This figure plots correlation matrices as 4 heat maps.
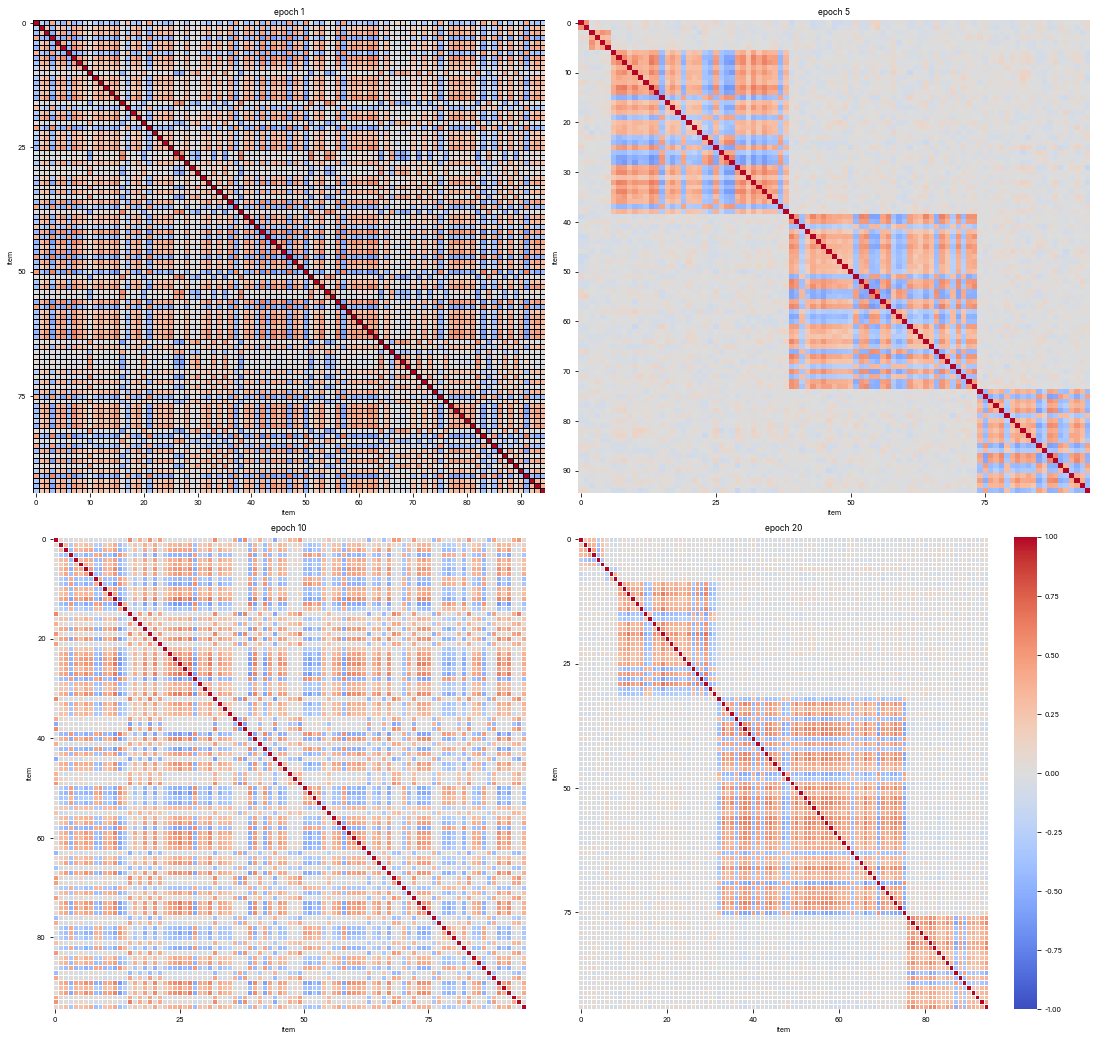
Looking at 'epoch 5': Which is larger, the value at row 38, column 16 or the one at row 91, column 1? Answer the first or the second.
the first
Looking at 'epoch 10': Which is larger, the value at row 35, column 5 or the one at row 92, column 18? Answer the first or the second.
the first
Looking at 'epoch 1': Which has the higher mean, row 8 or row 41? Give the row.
8
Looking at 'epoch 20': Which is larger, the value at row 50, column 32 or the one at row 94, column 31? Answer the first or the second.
the second
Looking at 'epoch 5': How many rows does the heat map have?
95
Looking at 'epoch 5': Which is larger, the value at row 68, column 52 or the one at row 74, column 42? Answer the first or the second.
the first
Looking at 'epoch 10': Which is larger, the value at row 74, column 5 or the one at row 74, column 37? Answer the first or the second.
the first
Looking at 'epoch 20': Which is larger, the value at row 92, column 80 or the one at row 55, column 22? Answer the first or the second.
the first
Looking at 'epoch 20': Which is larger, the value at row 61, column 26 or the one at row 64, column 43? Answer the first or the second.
the second
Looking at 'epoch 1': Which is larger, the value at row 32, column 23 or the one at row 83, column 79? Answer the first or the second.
the first
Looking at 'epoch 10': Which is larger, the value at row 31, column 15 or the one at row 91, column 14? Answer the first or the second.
the first
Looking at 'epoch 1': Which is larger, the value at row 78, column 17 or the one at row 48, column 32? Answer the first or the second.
the second
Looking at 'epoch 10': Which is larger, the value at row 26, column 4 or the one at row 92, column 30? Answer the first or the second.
the first
